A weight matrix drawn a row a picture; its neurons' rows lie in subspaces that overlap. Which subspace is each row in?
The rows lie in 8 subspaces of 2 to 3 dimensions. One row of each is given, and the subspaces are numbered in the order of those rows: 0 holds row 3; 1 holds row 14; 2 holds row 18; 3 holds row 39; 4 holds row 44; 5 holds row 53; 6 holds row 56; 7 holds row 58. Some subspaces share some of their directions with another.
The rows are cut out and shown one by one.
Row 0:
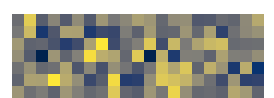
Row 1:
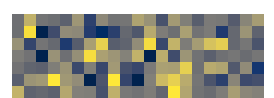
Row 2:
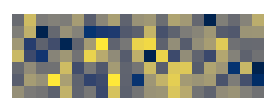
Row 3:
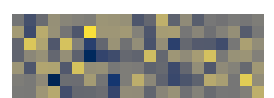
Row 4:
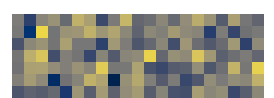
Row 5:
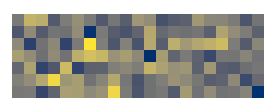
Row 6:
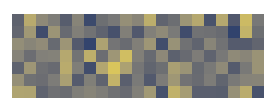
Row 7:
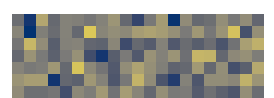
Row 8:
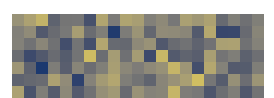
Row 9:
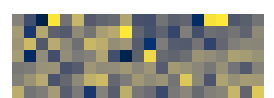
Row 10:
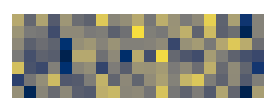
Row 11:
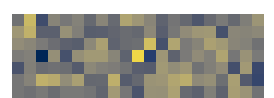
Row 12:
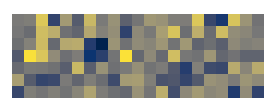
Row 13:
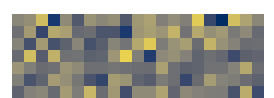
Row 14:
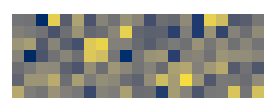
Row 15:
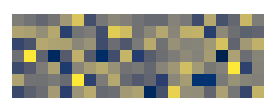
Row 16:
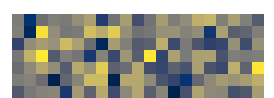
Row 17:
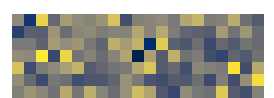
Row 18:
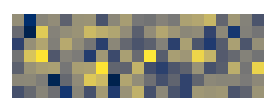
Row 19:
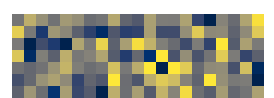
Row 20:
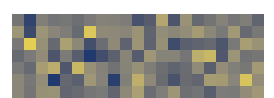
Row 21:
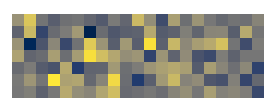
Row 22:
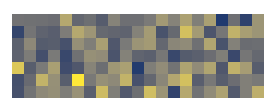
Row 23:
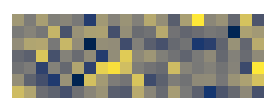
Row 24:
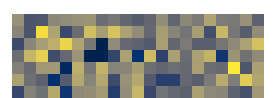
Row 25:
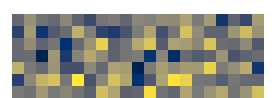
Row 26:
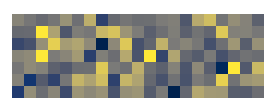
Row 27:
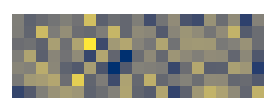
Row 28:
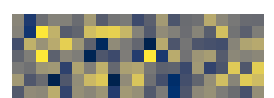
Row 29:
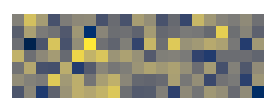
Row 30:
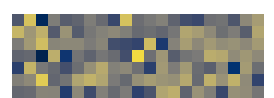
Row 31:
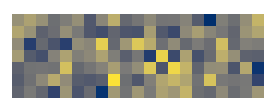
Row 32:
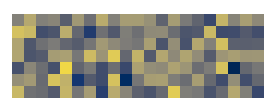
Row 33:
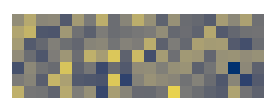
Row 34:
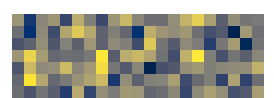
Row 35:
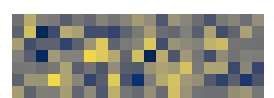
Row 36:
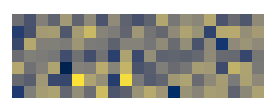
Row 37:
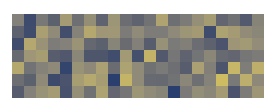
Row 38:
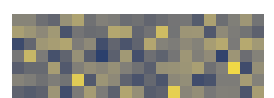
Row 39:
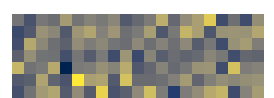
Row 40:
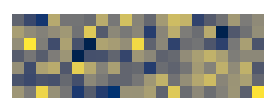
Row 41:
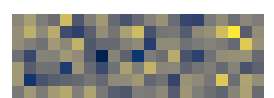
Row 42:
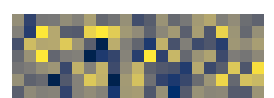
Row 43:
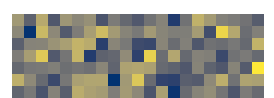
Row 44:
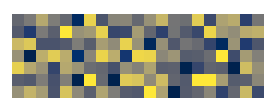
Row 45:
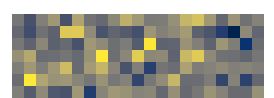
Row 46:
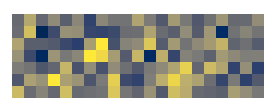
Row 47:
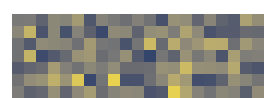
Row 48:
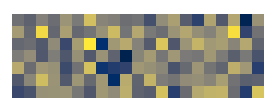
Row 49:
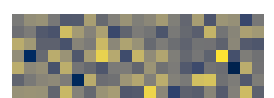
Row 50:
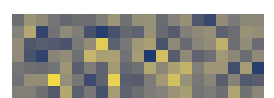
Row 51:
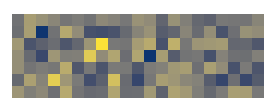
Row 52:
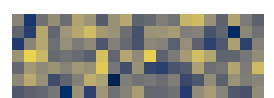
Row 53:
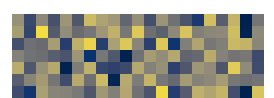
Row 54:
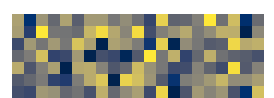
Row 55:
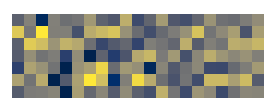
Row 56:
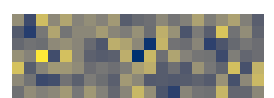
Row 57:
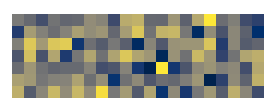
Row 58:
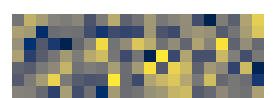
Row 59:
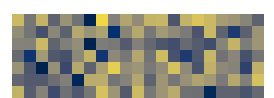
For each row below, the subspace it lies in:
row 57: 7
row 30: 6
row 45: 2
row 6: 5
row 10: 5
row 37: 3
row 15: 4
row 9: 1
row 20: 0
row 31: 7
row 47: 4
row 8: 5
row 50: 7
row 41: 2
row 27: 5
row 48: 5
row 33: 3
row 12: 1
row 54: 5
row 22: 3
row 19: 7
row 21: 0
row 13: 1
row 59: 5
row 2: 7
